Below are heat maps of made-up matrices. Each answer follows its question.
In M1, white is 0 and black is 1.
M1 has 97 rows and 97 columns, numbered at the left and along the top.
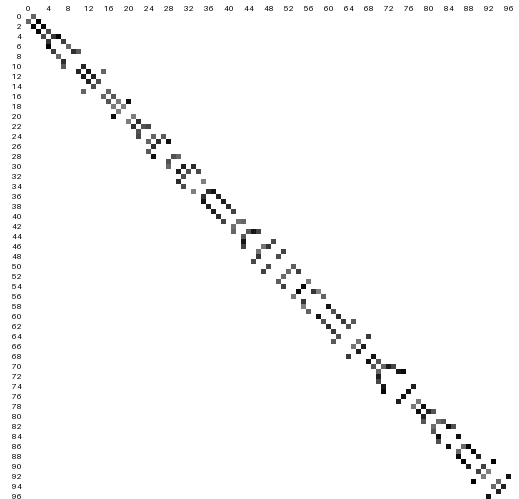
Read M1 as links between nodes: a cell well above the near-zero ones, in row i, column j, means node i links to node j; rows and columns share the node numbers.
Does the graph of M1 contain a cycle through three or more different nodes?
no
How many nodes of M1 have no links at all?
0
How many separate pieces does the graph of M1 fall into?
1
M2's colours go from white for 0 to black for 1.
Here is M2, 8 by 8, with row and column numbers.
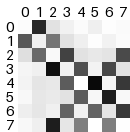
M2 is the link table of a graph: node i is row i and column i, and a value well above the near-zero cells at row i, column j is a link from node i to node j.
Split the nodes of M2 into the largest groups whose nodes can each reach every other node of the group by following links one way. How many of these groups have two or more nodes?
1
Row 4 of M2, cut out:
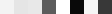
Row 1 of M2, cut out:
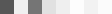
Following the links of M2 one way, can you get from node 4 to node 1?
yes
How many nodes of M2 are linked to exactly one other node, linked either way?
1
